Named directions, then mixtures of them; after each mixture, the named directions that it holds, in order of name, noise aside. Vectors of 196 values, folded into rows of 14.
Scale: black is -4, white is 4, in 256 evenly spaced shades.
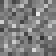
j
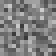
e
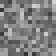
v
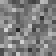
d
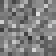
j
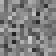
e, j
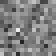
d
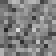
d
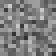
e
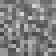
e, v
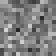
d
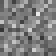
j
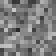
d, j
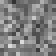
d, e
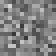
d, e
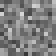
e, v
